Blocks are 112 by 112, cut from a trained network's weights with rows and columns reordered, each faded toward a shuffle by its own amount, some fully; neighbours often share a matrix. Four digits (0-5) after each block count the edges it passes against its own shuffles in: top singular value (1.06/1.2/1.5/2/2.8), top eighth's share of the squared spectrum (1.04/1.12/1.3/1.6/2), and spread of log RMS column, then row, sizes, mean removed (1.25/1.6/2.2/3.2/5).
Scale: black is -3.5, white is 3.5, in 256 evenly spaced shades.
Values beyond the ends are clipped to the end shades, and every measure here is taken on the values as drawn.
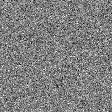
2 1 0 0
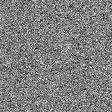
3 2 0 1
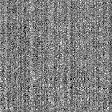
4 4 0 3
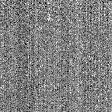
3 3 0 2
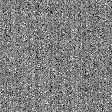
2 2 0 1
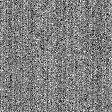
3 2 0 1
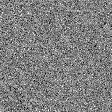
2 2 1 0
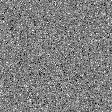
0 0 0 0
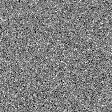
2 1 0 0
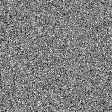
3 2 0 0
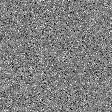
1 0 0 0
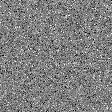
0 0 0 0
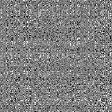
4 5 4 2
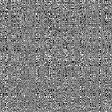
4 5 4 2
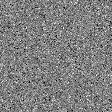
2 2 0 1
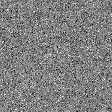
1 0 0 0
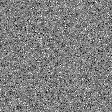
1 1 0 0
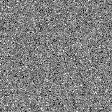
2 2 1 0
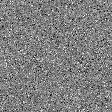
0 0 0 0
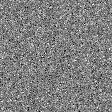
0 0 0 0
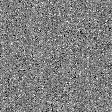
1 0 0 0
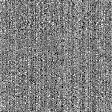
4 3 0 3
